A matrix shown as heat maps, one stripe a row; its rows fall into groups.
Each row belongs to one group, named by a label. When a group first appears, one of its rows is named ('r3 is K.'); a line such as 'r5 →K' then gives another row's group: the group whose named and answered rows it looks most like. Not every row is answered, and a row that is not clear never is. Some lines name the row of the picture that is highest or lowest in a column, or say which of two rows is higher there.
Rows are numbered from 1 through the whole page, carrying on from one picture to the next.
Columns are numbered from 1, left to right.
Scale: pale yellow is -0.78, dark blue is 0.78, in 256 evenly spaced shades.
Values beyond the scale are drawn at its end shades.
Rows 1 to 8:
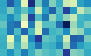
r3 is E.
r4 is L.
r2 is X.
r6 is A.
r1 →E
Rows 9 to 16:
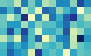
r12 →L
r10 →X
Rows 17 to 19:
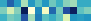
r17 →E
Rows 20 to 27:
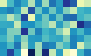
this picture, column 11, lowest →27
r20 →X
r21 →E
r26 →X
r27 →E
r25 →A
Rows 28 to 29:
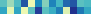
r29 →A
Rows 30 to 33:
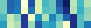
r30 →L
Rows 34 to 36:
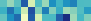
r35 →E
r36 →L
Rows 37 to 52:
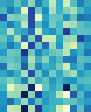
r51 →E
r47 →E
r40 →E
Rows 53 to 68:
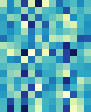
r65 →X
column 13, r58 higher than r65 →Yes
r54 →L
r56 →E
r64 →X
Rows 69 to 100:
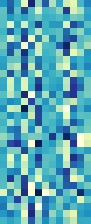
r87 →L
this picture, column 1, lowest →96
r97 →X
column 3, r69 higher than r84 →Yes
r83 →E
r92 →A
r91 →A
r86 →A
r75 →L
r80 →A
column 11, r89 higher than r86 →Yes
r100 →E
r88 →X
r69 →E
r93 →L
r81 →A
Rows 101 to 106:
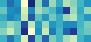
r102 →L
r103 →E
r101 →E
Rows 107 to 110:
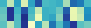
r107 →A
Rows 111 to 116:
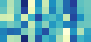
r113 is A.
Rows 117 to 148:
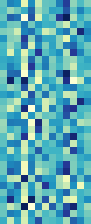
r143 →X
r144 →L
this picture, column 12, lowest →143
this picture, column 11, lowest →128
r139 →E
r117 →L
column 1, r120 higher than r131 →Yes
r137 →L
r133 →L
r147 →L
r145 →E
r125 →E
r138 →A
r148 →A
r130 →E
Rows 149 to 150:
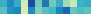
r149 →E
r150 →L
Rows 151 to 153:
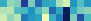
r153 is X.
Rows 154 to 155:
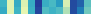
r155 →A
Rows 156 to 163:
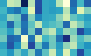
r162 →E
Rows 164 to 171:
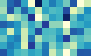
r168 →A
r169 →L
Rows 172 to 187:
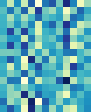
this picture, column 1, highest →186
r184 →A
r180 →E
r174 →A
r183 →L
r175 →X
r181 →A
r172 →X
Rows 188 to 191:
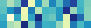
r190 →A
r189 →L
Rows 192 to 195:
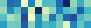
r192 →L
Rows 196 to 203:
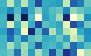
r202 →A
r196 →A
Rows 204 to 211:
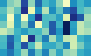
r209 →E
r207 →X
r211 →E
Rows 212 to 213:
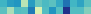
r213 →X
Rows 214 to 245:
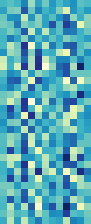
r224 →L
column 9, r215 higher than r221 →Yes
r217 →X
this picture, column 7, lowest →223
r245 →A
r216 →L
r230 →E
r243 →X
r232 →E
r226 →E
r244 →X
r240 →X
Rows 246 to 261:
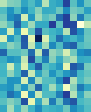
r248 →L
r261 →A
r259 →L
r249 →X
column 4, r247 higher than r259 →Yes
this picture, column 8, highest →249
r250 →A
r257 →L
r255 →A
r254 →E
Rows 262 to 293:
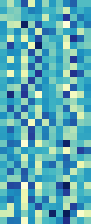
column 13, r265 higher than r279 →Yes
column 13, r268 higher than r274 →No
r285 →X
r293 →L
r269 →E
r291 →A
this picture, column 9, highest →288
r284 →L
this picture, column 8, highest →292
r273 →E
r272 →A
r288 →L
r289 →L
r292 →X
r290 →E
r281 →E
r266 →X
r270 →A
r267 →A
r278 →X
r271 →E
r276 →E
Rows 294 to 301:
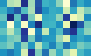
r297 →A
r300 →X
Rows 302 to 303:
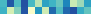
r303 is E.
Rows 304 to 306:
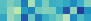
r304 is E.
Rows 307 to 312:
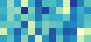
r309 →A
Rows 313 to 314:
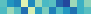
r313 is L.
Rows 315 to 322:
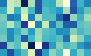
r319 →L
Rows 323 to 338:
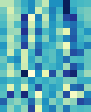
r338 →X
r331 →L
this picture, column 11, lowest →336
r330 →A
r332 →A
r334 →E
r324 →X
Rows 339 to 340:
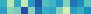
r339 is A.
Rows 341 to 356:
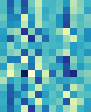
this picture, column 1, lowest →352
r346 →E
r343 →L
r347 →A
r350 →X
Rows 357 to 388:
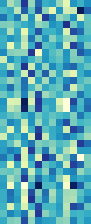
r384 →E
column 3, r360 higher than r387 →No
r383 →A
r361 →A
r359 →X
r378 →E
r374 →L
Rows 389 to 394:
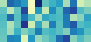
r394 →L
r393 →A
